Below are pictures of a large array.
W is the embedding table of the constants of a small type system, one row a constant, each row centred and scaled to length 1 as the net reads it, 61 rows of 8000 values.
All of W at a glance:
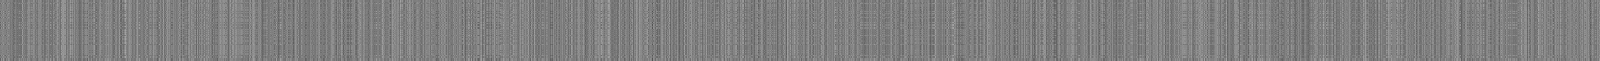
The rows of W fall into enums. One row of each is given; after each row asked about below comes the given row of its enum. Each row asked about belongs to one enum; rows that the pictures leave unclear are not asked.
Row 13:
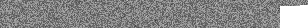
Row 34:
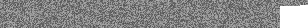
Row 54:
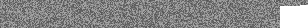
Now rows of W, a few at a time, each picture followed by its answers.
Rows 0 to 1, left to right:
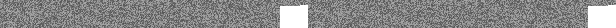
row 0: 34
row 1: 34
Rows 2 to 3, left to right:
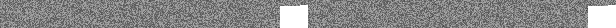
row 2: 54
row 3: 13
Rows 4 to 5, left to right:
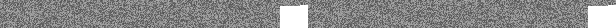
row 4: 34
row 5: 34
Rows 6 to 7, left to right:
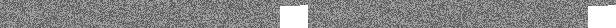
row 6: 34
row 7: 54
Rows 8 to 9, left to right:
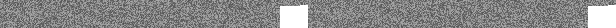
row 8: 34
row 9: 54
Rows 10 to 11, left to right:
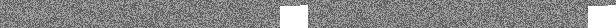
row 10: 54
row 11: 13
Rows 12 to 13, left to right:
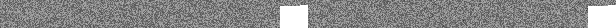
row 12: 54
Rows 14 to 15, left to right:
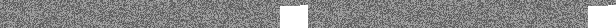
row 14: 34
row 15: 34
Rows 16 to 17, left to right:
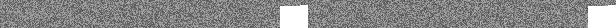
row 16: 54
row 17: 13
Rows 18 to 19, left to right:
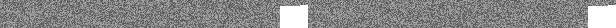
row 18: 34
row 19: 54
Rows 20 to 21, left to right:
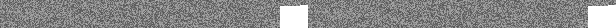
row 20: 54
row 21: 54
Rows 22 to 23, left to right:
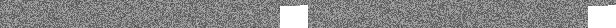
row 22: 13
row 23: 54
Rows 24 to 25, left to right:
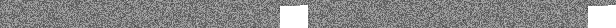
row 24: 13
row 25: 13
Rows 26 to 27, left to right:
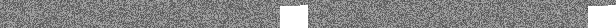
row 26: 34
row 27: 13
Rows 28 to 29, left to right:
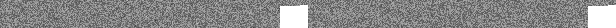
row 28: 13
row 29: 54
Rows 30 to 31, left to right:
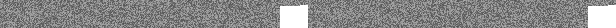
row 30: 34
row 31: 54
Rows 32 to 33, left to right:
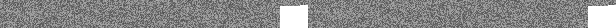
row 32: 34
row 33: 54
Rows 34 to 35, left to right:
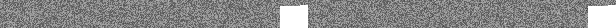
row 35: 13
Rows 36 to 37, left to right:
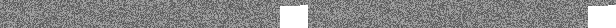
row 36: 34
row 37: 54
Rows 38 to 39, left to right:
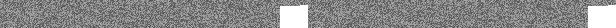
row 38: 34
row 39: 34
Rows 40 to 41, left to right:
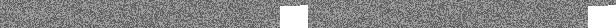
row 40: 54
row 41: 54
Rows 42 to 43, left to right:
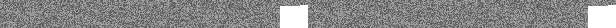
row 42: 34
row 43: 34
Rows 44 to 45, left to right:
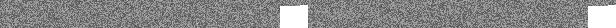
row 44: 13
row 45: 54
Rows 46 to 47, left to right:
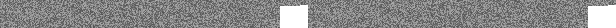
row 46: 54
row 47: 54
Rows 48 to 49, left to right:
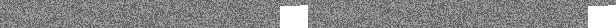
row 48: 54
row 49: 54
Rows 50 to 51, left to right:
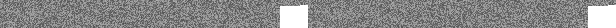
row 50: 34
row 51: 54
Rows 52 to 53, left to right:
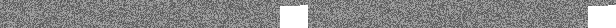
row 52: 34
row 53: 54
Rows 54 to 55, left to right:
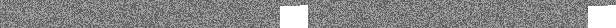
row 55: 13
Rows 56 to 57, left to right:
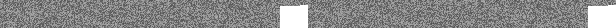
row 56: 34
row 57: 34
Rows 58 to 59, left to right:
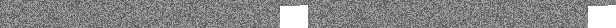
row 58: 13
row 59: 13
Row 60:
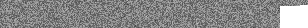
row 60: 13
